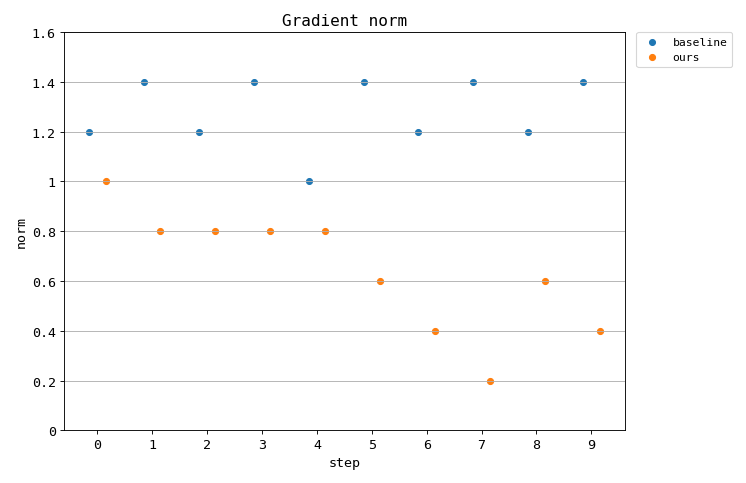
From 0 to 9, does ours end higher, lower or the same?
lower
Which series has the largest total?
baseline
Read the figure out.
Title: Gradient norm
x-axis: step, ticks 0 1 2 3 4 5 6 7 8 9
y-axis: norm, ticks 0 0.2 0.4 0.6 0.8 1 1.2 1.4 1.6
Legend: baseline, ours
Values:
baseline: 1.2 1.4 1.2 1.4 1 1.4 1.2 1.4 1.2 1.4
ours: 1 0.8 0.8 0.8 0.8 0.6 0.4 0.2 0.6 0.4
